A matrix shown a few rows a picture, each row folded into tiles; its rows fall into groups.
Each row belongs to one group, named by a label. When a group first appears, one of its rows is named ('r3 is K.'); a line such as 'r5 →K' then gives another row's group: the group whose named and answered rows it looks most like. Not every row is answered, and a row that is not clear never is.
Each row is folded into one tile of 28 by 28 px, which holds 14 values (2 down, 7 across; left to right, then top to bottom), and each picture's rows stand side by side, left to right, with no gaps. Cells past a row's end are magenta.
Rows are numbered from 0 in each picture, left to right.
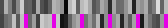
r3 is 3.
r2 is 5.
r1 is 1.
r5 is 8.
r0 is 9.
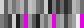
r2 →9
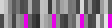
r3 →9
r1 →5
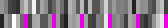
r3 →9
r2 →5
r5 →9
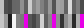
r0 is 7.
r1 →3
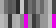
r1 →9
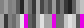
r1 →1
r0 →5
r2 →1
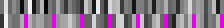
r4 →8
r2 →7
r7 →5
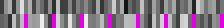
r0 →9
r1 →7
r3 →7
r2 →7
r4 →1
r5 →5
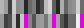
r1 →9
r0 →3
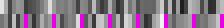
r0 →3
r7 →1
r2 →5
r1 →9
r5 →9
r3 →1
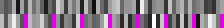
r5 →3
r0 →7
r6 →3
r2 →3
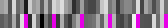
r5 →9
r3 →9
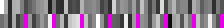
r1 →5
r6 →8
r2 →1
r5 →7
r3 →7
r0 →3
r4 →3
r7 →7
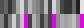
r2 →1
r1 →8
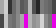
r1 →7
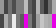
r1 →1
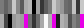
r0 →5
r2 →8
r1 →1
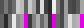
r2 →1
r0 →9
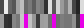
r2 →8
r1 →7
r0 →9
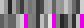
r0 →5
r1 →9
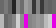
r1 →1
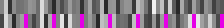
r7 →7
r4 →5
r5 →3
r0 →8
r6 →5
